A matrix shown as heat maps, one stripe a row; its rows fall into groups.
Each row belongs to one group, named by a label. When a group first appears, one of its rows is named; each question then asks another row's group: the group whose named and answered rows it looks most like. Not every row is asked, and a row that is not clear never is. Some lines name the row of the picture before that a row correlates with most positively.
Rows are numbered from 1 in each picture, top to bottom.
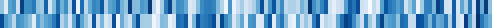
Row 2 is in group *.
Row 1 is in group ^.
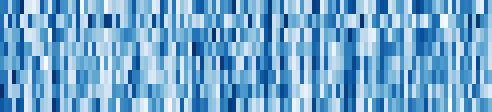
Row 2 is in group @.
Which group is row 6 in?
*
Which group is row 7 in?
*
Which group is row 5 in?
*
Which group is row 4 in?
*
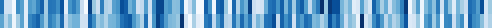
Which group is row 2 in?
@
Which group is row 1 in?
@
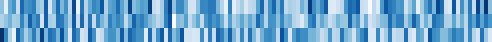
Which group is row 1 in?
^
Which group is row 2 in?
^
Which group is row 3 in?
@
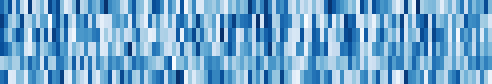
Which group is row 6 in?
@
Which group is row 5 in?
^
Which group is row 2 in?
*
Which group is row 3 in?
*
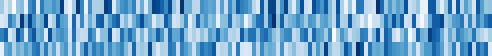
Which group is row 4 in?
^
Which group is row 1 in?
@
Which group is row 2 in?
^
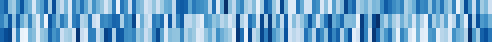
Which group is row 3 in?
@
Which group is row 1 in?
*
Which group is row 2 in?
@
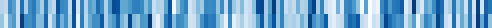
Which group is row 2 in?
^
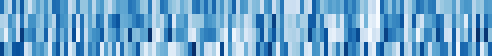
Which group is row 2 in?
^
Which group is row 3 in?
^
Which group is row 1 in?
*
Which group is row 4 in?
*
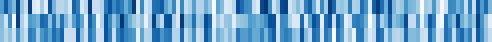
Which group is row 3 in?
@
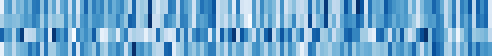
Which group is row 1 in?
^
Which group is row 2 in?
^
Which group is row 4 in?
^
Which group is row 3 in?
*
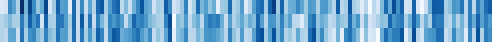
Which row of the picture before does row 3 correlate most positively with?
4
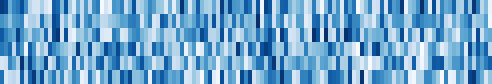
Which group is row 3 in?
*
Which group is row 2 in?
*
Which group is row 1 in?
*
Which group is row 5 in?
^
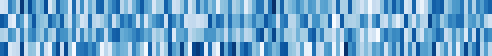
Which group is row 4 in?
*
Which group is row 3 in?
^
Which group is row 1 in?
^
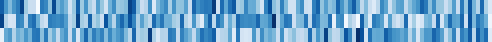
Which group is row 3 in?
^
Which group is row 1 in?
*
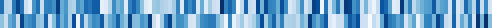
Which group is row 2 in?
^
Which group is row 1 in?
*
